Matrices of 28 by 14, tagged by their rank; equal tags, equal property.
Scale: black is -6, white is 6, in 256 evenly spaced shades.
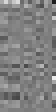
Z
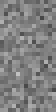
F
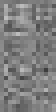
Z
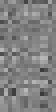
Z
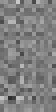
Z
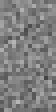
F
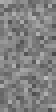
F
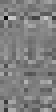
Z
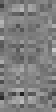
Z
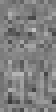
Z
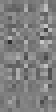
Z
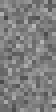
F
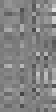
Z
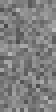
F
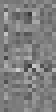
Z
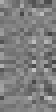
Z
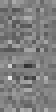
Z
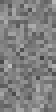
F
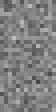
F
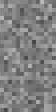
F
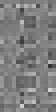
Z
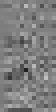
Z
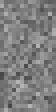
F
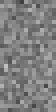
F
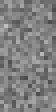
F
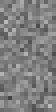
F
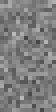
F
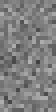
F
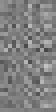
Z
